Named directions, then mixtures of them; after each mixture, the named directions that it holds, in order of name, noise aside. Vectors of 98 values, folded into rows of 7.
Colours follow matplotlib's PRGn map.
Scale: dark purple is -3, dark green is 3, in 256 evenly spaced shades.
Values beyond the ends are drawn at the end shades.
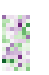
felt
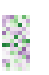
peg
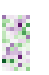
felt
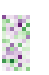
felt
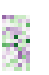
felt, peg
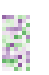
felt, peg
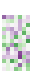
felt, peg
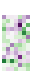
felt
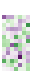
felt, peg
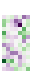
felt, peg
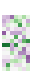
peg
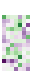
felt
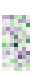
felt, peg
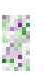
felt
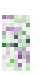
felt, peg
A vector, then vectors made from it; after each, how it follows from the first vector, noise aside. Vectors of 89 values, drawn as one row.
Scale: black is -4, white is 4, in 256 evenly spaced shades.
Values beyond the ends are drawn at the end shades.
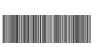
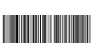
scaled up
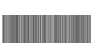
shrunk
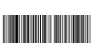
scaled up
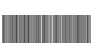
partly zeroed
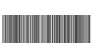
reversed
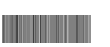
partly zeroed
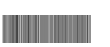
partly zeroed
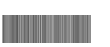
shrunk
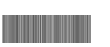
shrunk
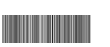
reversed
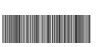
reversed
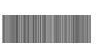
shrunk
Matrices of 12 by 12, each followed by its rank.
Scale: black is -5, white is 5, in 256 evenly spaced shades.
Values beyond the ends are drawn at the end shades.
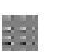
one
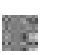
two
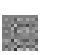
two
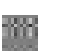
one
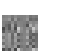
two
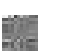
two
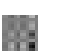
one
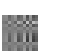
one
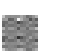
two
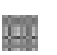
one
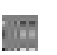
one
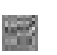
two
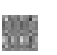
two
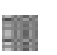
one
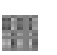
one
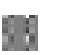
one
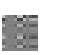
one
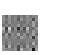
two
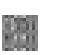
two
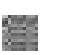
two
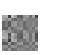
two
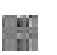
one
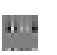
one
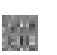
two
